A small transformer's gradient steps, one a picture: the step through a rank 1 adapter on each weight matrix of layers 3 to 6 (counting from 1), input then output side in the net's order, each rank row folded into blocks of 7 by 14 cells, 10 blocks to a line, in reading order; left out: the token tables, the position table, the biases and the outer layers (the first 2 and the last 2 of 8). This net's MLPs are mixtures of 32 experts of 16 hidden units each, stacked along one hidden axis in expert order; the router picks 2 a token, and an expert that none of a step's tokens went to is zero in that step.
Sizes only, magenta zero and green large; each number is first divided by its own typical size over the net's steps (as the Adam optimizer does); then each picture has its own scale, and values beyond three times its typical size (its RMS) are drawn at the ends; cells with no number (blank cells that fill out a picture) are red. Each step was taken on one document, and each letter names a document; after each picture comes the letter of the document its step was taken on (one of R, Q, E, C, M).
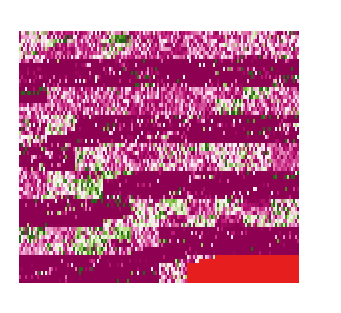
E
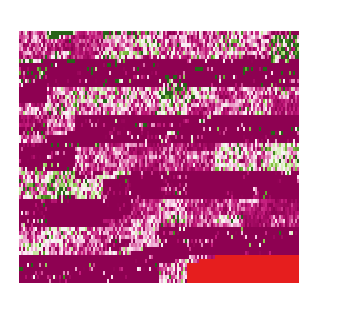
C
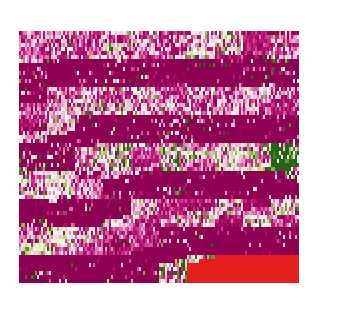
C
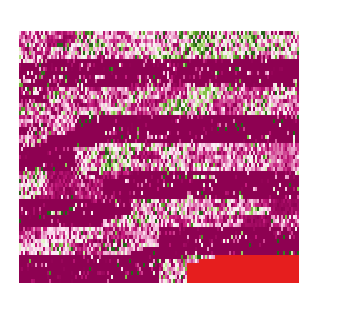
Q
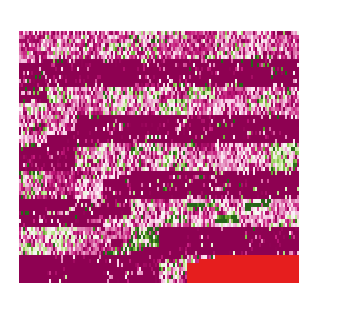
Q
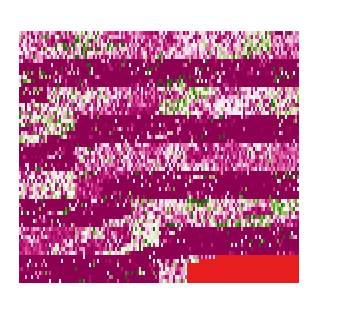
Q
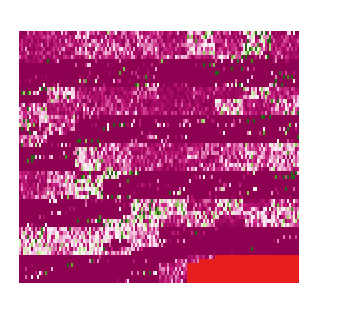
E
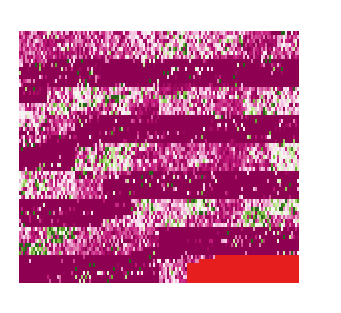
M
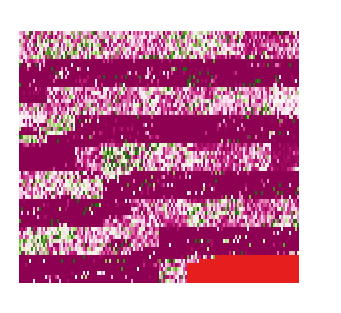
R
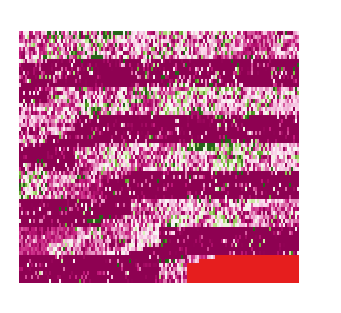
Q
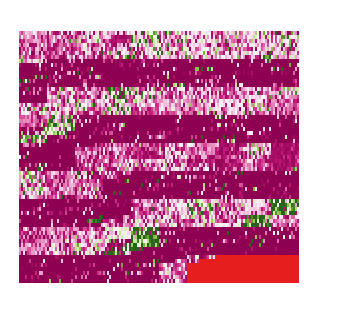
M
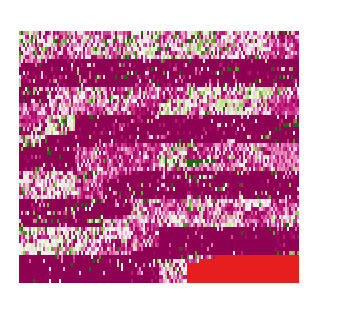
Q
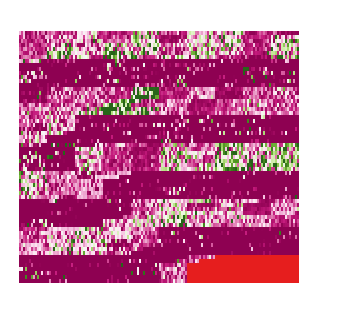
C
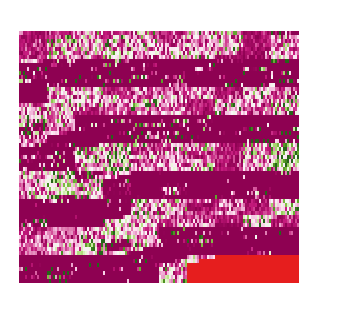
C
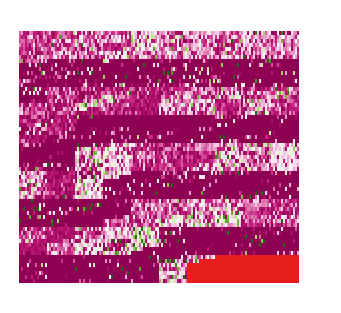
M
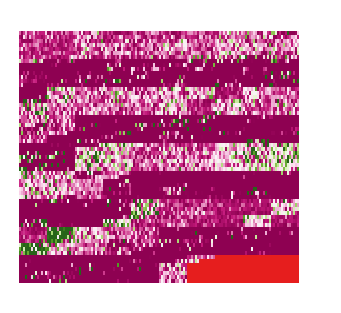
C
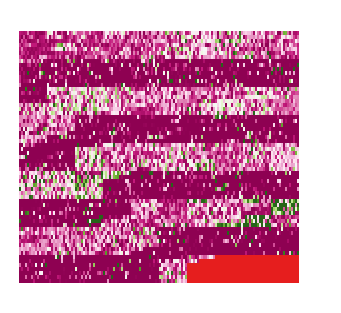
M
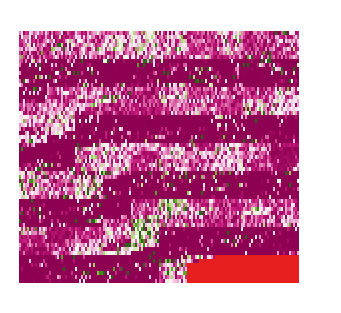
M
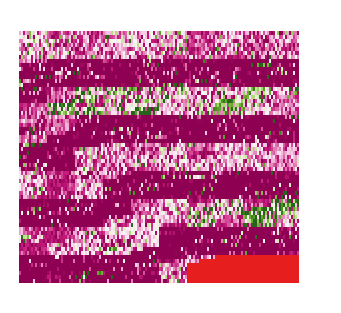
Q
